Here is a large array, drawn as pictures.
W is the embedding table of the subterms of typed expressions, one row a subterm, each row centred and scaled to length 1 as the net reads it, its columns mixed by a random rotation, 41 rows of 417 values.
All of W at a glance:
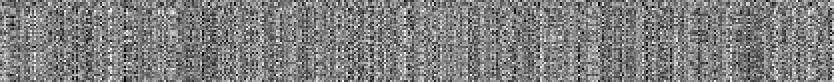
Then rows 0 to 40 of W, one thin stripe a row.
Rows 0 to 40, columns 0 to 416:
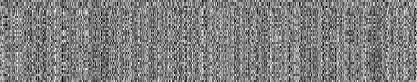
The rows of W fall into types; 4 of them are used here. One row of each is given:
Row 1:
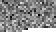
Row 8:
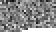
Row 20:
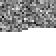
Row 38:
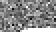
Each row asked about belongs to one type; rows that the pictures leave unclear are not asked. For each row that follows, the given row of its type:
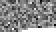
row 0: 8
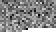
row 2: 1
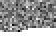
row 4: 38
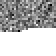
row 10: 38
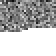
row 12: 8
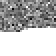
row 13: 38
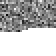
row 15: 20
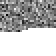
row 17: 20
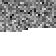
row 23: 1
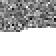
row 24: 38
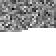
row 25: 1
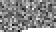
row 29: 38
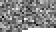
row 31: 20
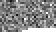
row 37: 8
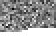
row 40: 1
